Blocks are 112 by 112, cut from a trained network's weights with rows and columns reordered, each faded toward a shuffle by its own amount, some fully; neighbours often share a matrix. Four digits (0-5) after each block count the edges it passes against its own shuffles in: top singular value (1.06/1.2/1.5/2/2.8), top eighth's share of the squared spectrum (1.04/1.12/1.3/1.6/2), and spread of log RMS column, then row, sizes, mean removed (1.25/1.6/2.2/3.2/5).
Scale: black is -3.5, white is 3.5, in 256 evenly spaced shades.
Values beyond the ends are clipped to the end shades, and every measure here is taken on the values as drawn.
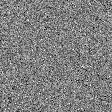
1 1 0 0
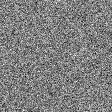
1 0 0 0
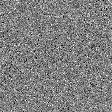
2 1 0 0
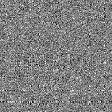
4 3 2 2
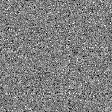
3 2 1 1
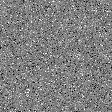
0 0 0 0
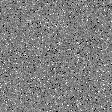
0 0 0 0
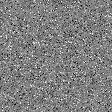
0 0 0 0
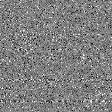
3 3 0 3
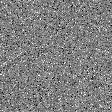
0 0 0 0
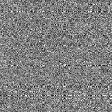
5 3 1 3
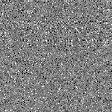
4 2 1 2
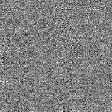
4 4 2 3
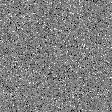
1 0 0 0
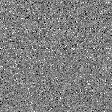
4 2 0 2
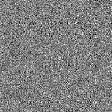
4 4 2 2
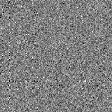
3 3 1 1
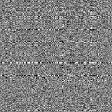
5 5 2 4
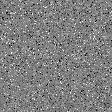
2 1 0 0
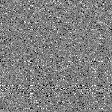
4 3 1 3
